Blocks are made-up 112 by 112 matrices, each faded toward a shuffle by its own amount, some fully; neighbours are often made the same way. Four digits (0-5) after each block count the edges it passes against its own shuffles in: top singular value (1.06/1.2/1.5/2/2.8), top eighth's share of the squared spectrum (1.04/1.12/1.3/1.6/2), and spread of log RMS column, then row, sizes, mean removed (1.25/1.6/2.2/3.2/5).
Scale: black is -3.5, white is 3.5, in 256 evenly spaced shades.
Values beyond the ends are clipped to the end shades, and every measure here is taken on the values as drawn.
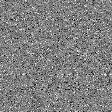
1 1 0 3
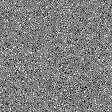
0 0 0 0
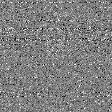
1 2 0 3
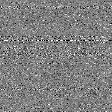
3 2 0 4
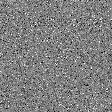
0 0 0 1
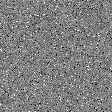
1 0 0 0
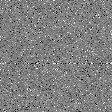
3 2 0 1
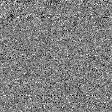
1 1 0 3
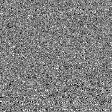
1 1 0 3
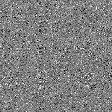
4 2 1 1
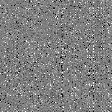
4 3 2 1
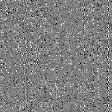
4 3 3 2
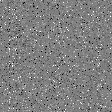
2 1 1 0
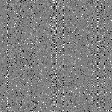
4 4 3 1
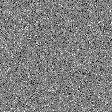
3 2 0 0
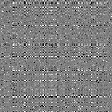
5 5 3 4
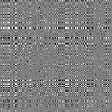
5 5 4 4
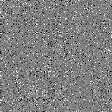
4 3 1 1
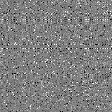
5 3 2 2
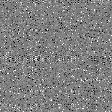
4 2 1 1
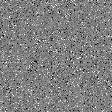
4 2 1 1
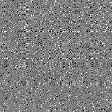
5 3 2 2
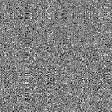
4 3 2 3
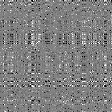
5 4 3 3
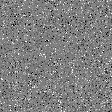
3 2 0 1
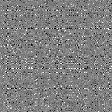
5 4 2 3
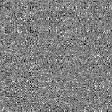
4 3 2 2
